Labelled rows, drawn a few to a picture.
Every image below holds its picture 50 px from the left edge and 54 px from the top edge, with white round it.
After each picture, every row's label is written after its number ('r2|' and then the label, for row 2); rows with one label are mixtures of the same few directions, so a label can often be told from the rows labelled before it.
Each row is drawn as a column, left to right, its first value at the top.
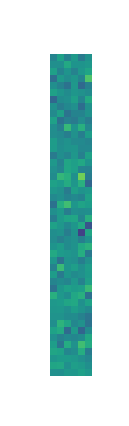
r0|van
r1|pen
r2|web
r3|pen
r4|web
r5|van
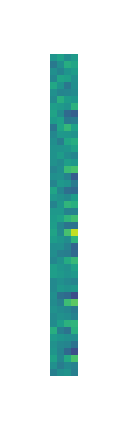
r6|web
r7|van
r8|web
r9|web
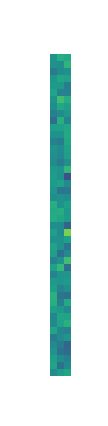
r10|pen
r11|van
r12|web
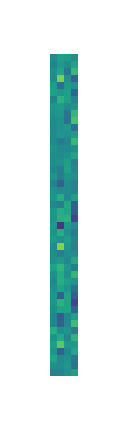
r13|web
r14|van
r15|pen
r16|pen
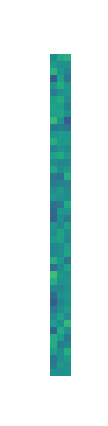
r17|pen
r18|web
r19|pen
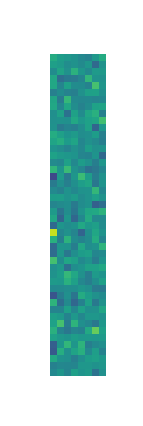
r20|web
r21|pen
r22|pen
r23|pen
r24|web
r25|pen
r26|web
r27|van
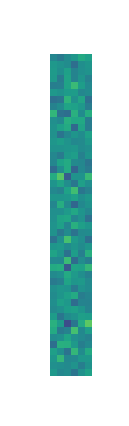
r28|pen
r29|web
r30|pen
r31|web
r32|van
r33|pen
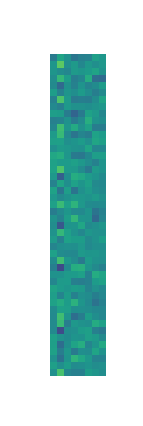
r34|van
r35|web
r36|pen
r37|web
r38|web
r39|pen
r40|pen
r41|pen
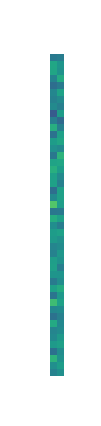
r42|web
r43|van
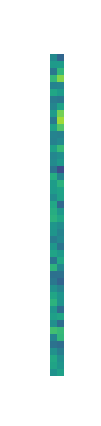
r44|pen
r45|pen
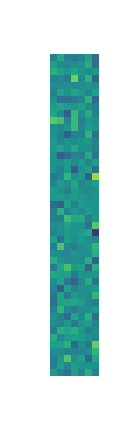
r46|pen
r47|van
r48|web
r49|pen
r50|web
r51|web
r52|web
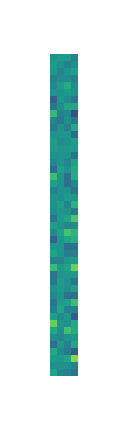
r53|pen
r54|pen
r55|web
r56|web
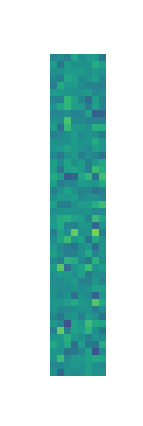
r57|web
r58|web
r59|pen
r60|web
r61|web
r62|pen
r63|web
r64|web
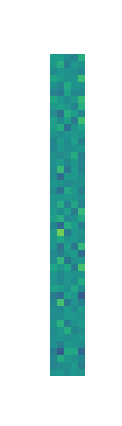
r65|van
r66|web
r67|web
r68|van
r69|van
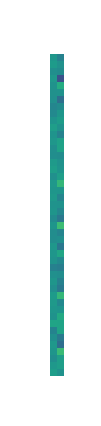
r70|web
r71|van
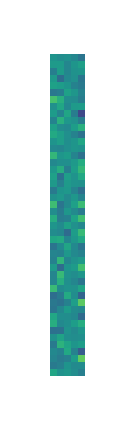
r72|van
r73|pen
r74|web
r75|web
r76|web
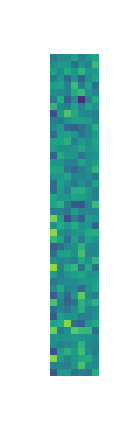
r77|web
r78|van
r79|pen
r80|web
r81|van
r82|web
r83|web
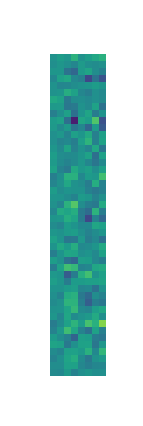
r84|pen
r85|van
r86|pen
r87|pen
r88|pen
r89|pen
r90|van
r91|pen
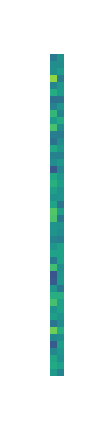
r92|pen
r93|van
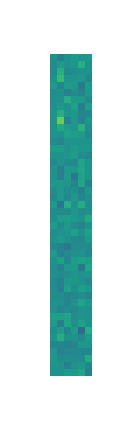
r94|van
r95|pen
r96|van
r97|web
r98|web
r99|web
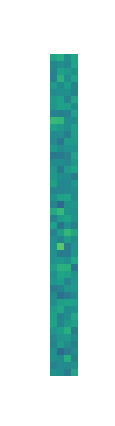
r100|van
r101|van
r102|web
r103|web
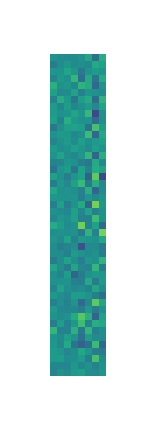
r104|web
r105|van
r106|pen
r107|pen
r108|van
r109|web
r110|web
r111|web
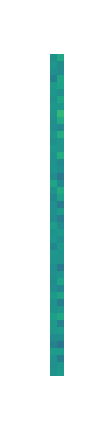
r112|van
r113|web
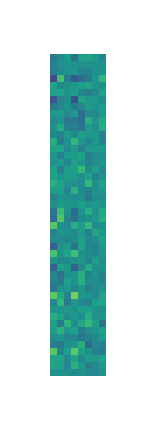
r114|van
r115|pen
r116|pen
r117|van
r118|pen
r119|van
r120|web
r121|pen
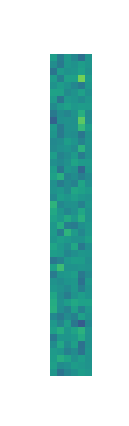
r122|pen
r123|web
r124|web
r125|van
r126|pen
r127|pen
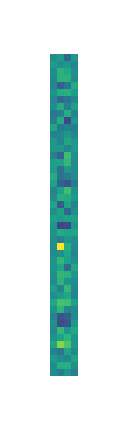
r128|web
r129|van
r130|van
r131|web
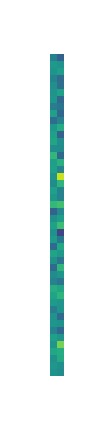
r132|van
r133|web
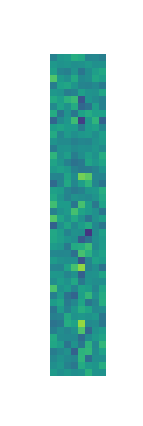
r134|van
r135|pen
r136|van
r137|van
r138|pen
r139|web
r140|pen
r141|van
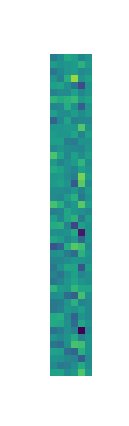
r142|van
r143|van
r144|van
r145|van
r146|web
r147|van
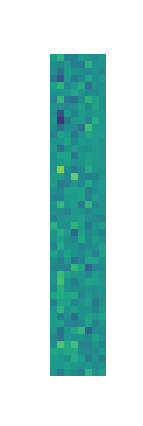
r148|van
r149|pen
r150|van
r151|web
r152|web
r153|web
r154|pen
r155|web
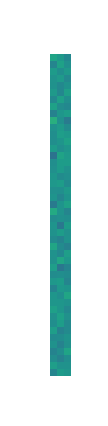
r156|van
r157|web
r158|van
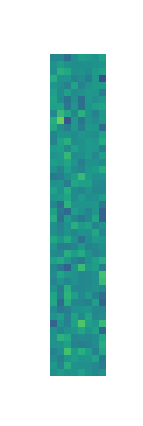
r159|pen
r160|pen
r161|van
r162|van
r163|pen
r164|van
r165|web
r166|pen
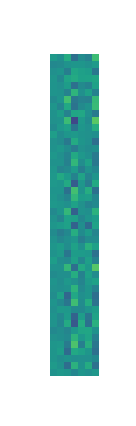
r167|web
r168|web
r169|van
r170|van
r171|pen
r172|van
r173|van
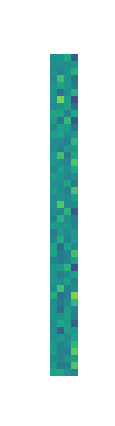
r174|web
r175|van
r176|van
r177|van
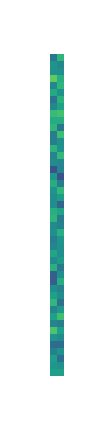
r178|pen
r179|web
